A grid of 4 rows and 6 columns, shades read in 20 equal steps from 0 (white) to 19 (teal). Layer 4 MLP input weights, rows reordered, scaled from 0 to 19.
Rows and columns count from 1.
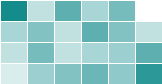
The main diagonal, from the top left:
19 10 5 12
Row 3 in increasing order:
5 5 7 8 11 13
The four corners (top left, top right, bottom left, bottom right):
19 0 3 17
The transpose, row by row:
19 7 5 3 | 5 10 11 8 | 13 5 5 10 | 7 13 7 12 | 11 10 8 9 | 0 5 13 17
